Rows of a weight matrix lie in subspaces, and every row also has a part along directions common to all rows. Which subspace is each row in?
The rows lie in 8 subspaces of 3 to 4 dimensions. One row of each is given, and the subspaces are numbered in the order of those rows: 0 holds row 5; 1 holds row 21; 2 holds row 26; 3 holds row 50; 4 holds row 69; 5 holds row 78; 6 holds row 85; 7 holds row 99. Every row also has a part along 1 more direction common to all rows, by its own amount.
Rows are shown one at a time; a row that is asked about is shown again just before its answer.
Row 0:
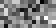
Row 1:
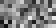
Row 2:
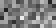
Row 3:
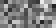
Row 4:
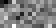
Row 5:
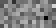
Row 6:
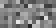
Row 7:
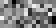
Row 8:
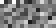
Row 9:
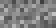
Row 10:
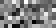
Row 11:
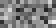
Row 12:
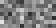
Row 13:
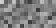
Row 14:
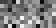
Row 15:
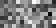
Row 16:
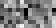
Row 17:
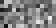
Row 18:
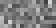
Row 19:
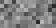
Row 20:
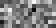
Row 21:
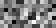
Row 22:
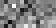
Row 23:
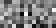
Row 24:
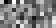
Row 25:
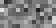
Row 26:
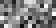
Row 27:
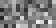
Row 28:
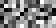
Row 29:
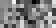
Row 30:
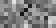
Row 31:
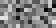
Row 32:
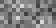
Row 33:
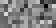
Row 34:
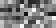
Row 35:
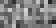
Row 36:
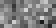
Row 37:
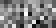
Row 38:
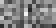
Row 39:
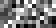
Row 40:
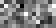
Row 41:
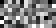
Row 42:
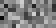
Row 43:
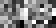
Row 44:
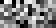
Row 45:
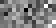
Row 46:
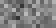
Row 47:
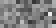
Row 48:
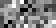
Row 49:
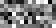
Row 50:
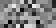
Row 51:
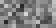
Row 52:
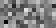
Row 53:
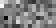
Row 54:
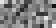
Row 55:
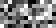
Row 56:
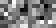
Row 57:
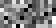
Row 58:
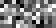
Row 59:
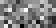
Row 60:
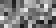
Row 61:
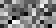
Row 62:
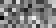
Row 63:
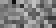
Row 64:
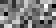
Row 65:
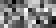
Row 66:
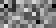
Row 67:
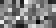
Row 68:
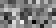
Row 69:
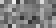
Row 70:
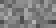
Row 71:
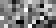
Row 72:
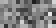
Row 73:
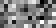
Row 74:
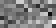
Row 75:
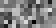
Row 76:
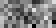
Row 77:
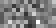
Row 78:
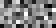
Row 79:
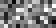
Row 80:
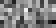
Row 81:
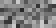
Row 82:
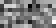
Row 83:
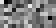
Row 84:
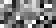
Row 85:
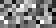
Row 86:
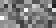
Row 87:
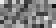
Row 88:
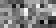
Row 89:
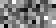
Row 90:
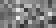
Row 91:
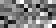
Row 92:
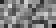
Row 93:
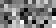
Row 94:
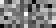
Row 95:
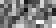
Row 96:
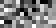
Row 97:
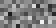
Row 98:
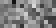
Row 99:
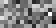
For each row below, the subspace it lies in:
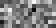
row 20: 3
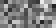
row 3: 2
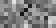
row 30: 5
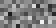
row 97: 6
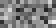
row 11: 3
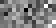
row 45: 2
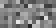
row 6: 5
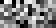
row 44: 4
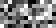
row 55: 2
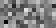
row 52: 6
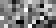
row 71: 5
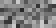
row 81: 6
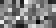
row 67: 0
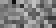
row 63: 7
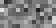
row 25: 4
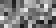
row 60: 2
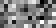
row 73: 2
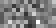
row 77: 3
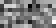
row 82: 5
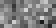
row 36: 2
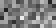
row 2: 1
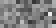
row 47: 7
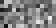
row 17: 4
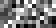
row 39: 3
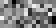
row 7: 7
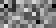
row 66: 6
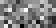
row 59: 4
